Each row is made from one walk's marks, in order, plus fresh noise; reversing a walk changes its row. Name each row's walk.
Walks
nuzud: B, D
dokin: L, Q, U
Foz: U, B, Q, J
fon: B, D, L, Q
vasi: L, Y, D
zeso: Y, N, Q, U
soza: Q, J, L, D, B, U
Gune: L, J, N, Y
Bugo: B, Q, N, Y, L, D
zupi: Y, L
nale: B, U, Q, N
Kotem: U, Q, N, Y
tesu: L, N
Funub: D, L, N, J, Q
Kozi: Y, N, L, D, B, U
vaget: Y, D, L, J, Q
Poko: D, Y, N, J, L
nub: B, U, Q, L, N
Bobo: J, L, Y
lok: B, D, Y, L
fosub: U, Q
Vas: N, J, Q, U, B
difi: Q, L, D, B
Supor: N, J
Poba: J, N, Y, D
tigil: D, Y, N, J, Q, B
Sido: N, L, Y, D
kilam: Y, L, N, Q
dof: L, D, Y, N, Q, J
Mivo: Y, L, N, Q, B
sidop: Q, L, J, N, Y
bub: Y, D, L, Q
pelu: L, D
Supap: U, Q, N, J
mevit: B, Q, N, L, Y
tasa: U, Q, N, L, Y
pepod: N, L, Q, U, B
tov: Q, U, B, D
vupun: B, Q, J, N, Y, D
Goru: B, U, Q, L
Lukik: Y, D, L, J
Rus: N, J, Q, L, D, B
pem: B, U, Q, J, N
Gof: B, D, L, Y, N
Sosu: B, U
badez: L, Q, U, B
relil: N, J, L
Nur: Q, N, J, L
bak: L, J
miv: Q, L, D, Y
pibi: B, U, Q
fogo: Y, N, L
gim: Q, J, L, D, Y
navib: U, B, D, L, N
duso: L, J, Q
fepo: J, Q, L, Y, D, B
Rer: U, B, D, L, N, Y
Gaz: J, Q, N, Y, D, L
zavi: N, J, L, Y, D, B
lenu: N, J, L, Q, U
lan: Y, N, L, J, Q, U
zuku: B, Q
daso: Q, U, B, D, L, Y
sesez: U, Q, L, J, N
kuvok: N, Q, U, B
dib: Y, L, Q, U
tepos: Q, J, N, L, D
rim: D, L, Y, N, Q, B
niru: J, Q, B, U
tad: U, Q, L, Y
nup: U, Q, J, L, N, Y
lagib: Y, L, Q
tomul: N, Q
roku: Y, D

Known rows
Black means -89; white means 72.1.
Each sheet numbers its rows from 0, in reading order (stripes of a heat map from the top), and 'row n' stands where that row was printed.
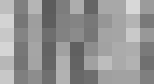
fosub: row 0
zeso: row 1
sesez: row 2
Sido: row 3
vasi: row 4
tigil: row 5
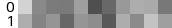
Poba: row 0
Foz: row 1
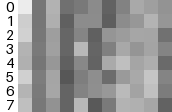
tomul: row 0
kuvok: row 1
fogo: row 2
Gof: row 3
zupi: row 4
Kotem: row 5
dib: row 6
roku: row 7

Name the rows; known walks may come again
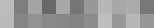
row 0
bub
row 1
duso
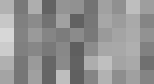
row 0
nub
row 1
zavi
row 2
Nur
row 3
Gune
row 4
zupi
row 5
lok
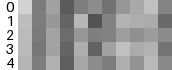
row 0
Kotem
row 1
roku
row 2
mevit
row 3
vasi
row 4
daso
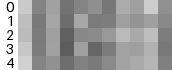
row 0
sesez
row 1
Bugo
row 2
dib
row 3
Kozi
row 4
lan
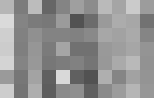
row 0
dokin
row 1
Poba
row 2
sidop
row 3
Rus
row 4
lenu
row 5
nuzud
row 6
kuvok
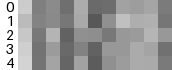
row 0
tigil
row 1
Lukik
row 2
pepod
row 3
fogo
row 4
Sido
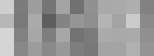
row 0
dof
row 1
tad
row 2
Funub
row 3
tepos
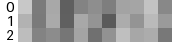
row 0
tasa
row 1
tov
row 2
vaget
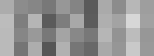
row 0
niru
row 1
fosub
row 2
soza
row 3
navib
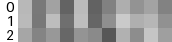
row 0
Gof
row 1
pelu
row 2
Foz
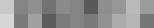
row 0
Vas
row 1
zeso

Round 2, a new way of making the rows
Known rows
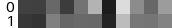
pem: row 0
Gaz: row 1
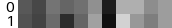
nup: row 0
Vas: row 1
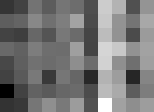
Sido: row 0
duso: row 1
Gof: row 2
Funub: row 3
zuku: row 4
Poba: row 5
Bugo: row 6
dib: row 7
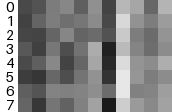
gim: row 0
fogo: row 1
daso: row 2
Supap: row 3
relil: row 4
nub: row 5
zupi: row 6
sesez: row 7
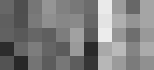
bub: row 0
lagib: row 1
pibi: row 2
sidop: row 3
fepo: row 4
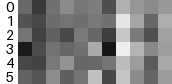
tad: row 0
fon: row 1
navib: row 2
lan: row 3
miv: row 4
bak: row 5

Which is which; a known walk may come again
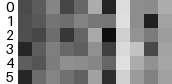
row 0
relil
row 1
roku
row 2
Vas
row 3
tepos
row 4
lagib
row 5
Nur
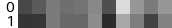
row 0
fogo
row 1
dof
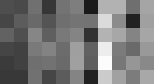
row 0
zavi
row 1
nuzud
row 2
Bobo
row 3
dokin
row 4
Goru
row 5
Rus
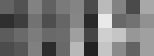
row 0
tesu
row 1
niru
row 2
Funub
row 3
Supor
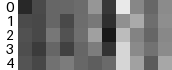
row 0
zeso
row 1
tigil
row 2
Supap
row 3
kuvok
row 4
difi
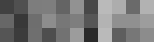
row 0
gim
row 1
tad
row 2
Foz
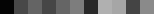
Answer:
vupun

